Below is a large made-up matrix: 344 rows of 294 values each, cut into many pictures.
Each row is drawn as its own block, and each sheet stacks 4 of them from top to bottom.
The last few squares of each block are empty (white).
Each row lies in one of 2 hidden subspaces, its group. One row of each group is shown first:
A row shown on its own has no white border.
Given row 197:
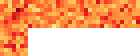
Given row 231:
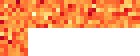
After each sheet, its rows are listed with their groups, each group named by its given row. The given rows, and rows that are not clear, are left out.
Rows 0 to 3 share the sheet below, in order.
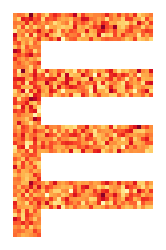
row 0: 231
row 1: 197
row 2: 197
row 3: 231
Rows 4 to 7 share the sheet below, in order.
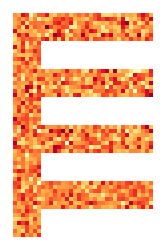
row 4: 231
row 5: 197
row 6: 231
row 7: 231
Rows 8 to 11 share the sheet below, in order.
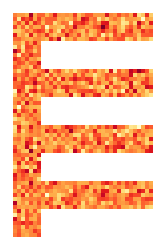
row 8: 231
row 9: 197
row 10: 197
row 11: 231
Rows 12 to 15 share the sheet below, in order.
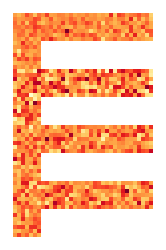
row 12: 197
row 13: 197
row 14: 231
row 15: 231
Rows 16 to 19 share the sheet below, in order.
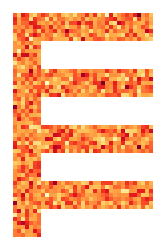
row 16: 197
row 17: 231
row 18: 231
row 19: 231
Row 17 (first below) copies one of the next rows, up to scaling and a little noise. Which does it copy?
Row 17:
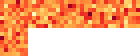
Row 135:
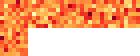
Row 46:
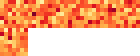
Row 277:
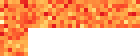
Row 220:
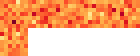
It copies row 135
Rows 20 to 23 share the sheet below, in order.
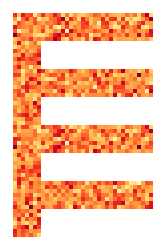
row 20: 231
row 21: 197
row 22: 231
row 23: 197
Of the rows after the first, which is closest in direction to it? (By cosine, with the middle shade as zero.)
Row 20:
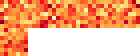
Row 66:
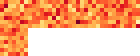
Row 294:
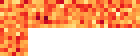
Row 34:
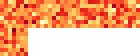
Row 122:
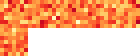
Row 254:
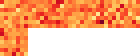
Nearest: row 122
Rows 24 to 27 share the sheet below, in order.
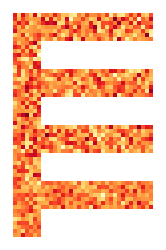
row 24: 197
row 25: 197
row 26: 197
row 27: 231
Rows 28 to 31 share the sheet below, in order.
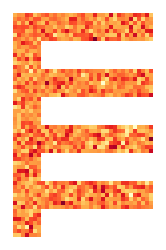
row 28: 197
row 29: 231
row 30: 197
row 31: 197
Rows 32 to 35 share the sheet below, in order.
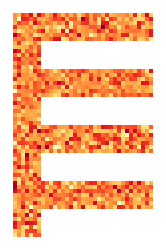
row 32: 231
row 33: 231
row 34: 231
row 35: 197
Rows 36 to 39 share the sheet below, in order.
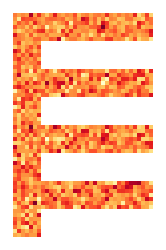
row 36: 231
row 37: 231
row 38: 231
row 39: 197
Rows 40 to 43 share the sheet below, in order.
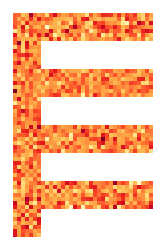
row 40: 231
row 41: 231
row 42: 231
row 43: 197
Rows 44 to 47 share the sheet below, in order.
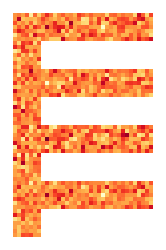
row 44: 231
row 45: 231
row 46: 231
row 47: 231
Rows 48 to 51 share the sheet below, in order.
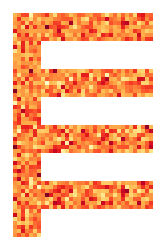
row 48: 231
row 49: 231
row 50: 231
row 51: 231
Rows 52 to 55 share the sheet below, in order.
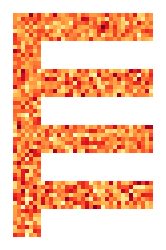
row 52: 231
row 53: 197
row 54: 197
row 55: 197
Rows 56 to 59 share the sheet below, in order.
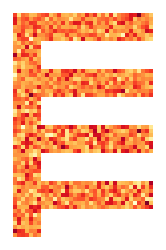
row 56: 197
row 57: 197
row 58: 197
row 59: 197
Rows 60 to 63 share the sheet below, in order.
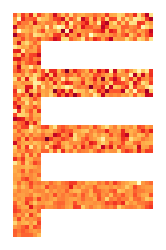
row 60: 231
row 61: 197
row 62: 231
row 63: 197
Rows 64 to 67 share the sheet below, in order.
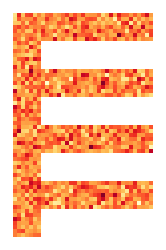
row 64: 197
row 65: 231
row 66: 231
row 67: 231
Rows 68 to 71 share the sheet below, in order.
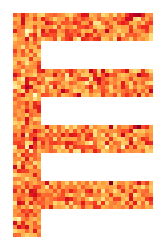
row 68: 197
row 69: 197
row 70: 197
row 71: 197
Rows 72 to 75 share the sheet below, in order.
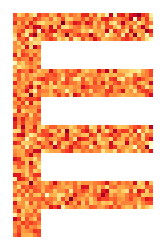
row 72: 197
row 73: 197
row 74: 197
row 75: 231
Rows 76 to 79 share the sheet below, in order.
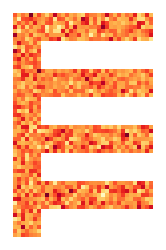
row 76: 231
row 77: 231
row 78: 231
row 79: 231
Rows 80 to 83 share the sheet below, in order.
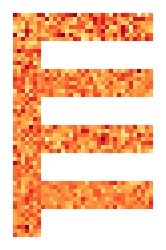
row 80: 197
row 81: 197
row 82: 231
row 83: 197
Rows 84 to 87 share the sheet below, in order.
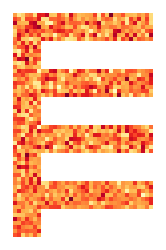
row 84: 197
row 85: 197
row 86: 231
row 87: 231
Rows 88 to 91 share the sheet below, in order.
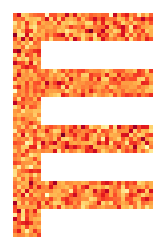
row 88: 197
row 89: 231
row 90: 197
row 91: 231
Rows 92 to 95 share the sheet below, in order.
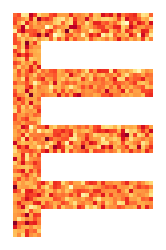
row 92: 231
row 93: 197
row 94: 231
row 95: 197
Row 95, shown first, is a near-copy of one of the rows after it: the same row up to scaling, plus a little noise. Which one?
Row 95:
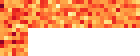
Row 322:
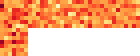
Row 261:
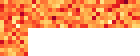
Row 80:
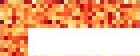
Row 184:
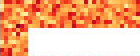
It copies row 322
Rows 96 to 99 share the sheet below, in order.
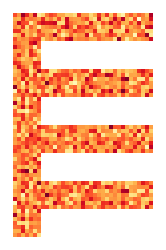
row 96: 197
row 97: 231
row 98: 197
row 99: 231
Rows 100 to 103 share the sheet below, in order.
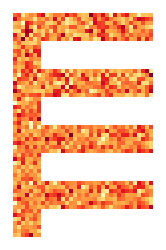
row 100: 197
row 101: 231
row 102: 231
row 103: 231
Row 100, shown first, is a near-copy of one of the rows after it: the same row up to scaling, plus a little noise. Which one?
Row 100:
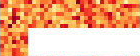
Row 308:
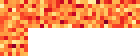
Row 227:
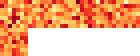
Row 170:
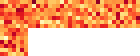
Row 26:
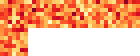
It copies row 227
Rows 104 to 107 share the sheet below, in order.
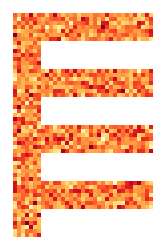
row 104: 231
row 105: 197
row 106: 231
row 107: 197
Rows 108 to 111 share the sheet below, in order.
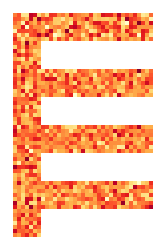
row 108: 231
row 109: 197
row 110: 197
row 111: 197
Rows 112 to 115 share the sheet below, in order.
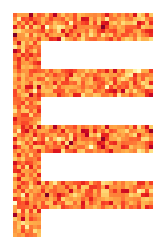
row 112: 231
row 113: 197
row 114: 231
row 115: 231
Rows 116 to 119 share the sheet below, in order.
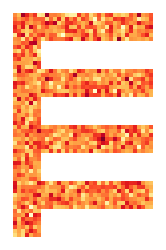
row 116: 197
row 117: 197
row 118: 231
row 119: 197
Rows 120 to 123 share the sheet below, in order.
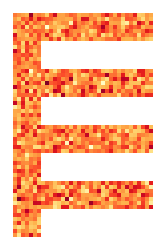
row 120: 231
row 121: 231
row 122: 231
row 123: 231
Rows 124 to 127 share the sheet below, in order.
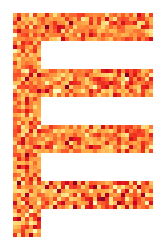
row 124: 231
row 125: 231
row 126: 231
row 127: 197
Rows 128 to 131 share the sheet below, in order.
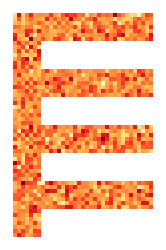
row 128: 197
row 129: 231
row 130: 231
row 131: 197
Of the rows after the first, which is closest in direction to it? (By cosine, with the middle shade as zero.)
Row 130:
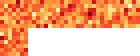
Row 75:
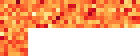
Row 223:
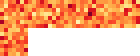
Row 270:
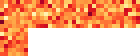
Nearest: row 75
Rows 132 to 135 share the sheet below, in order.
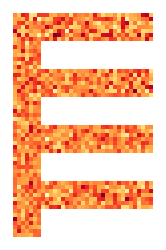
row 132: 231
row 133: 197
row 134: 231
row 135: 231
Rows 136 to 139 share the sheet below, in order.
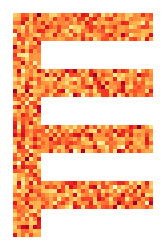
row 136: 231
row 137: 197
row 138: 197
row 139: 197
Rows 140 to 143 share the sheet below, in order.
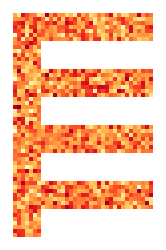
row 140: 197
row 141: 197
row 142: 197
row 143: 197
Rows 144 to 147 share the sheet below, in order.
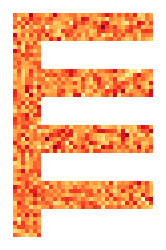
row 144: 231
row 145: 197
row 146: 231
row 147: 197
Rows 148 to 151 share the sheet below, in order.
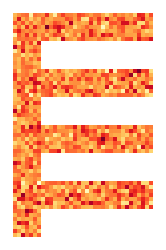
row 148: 231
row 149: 197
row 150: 231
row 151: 231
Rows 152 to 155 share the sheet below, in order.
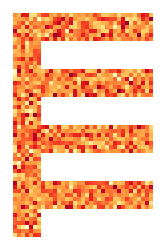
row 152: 231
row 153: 197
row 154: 197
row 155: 197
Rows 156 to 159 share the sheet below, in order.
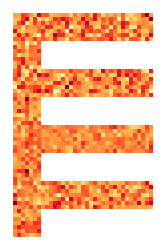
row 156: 231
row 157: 231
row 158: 197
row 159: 231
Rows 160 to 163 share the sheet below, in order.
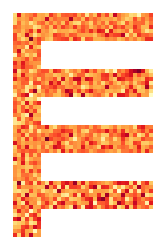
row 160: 197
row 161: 197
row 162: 231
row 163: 197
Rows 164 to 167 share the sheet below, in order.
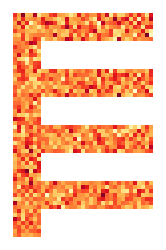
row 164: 197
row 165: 197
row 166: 197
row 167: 231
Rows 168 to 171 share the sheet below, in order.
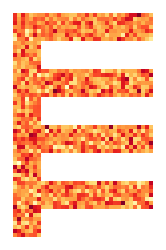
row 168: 197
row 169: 231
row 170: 197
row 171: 197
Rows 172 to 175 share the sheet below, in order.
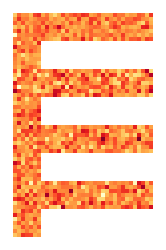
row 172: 231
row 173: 231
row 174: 231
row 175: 231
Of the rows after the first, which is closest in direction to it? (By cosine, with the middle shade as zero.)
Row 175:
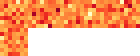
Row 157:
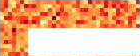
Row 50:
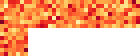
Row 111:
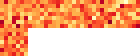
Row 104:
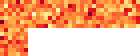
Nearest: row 157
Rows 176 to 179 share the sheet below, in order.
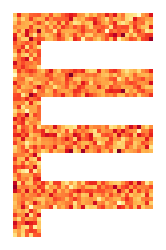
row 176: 197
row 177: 197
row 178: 197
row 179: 197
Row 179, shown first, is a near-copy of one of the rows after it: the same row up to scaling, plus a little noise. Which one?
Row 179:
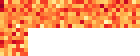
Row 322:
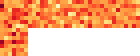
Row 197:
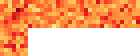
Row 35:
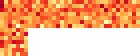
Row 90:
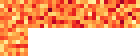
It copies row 35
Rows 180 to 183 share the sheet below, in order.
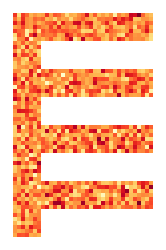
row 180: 197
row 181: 231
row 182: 197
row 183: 231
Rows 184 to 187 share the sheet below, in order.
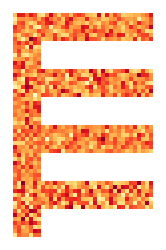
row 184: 197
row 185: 197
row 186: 231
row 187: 197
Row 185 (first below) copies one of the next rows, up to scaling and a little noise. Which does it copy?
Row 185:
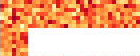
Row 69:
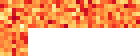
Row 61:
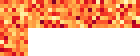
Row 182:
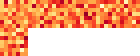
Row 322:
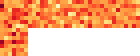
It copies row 69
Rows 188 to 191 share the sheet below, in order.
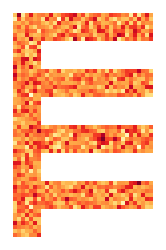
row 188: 197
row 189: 197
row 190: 231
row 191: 197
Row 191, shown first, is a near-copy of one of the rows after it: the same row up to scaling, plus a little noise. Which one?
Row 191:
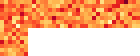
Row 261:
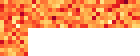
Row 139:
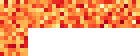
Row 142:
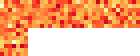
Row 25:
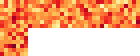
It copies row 261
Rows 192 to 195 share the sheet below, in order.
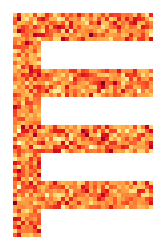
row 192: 231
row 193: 231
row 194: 231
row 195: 231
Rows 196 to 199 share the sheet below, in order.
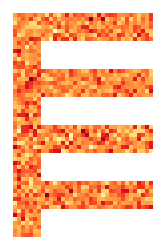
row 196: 197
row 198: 231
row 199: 231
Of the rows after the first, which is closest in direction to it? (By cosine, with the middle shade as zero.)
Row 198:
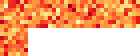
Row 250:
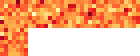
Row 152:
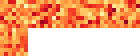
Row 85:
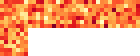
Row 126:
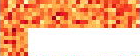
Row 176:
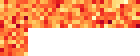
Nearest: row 250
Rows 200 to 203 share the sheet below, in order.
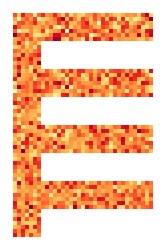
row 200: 231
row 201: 231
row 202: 197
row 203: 197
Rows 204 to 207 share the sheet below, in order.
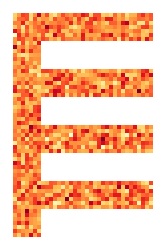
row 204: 231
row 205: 231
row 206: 231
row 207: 231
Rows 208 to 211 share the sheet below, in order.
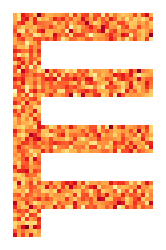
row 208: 231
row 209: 197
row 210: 197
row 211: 197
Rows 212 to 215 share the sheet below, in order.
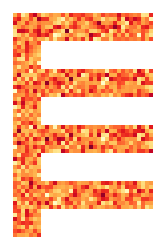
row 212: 231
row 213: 231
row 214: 231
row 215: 231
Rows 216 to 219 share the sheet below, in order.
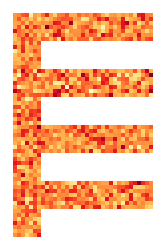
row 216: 231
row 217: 231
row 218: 231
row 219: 197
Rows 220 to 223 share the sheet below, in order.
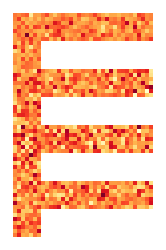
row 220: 231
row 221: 197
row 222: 197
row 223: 231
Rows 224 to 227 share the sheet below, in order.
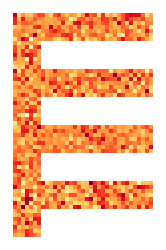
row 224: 197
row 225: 197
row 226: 231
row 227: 197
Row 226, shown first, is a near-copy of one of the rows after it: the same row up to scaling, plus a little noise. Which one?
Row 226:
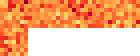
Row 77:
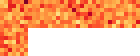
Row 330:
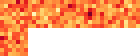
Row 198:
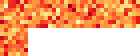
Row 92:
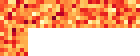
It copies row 77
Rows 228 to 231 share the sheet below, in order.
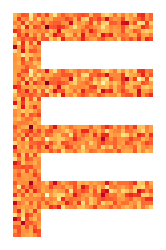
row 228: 231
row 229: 231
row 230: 231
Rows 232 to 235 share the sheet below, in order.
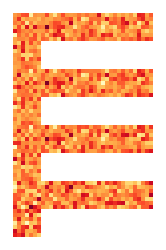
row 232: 231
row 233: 231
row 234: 231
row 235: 197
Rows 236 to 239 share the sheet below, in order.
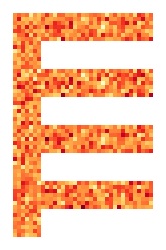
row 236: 231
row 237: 231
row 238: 231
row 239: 197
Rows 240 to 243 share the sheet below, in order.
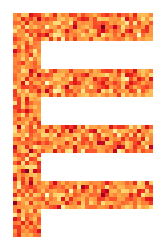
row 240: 231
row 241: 231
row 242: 197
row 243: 231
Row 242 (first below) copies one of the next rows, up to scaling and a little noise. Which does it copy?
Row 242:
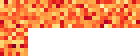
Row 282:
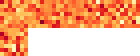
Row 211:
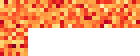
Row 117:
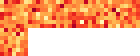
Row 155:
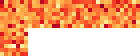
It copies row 211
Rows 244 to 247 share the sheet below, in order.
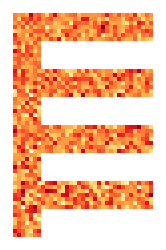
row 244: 231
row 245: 197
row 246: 197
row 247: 197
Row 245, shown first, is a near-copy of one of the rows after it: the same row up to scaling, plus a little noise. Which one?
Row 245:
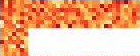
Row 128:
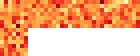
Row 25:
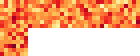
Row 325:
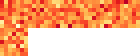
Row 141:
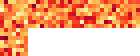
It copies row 325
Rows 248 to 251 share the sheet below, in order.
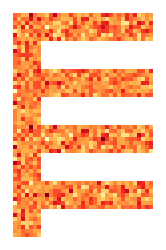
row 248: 231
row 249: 231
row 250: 231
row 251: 231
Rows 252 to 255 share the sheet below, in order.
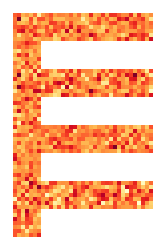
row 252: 231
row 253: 231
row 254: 197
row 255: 231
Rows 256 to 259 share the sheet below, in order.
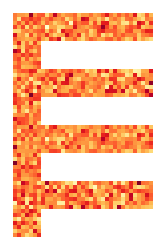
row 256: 231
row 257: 197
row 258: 231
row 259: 197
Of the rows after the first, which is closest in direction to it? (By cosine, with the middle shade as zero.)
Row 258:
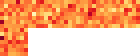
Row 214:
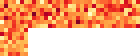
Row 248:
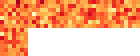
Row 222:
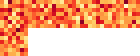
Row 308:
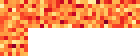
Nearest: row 248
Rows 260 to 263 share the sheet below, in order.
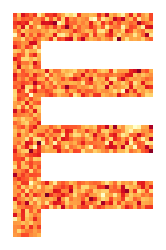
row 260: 197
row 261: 197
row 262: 197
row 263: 231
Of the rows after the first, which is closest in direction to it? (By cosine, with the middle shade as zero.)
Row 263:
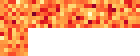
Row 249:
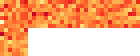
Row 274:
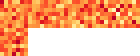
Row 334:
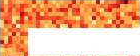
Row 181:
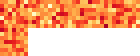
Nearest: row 249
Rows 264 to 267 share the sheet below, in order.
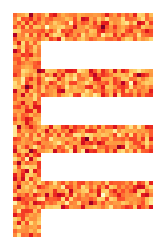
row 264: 231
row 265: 197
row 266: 197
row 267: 231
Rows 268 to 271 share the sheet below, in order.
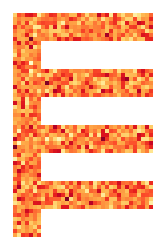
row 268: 197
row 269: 231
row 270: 231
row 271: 231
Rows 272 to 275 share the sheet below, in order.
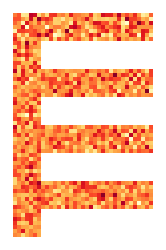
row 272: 231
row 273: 197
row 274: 197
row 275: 231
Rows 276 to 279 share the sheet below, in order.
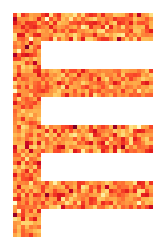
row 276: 197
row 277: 231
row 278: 197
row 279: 231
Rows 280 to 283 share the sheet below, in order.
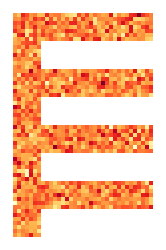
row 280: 197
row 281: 231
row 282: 197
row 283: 231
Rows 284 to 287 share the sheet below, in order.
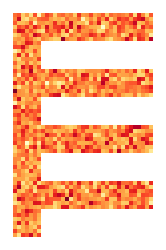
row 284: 231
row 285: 231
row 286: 197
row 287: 231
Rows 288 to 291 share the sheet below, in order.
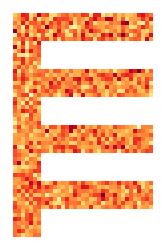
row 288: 231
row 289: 197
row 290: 197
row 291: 231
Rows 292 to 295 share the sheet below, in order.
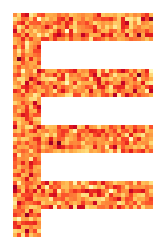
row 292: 231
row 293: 197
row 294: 197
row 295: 197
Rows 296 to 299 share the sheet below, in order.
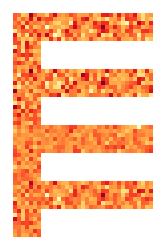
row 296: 231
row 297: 231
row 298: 197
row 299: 231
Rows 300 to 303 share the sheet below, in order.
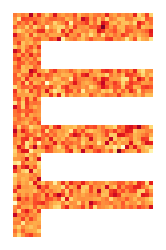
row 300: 231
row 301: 231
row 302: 197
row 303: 231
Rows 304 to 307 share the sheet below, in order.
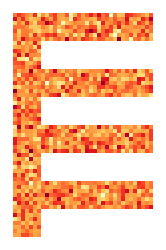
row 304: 197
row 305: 231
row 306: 197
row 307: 231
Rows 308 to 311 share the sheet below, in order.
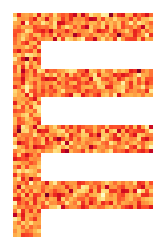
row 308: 197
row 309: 197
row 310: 231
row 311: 231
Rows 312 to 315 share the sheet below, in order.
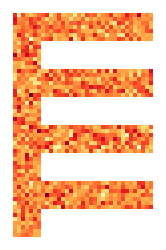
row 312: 197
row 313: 197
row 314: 231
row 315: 231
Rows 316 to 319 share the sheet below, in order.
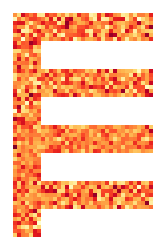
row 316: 197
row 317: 197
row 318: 231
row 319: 197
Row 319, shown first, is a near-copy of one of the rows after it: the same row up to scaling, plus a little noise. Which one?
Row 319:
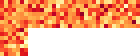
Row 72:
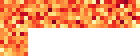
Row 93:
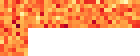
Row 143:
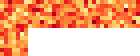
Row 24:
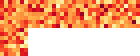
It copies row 24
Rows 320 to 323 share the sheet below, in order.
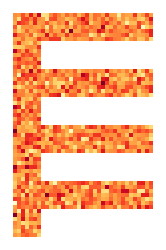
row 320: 231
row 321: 231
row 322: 197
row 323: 231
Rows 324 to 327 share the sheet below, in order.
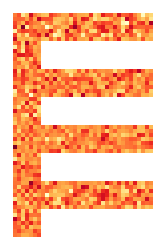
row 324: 231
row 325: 197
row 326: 231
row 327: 231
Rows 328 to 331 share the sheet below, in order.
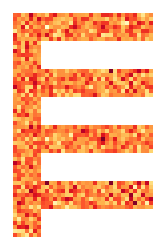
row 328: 231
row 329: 197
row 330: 231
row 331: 197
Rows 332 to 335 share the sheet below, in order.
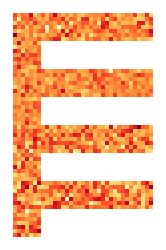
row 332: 231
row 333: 197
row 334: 197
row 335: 231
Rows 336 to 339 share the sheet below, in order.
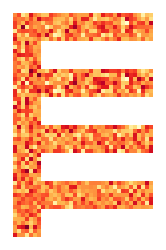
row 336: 231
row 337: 231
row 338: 197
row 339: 197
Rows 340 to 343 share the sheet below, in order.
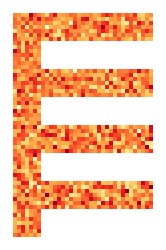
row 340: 231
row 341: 197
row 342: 197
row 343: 231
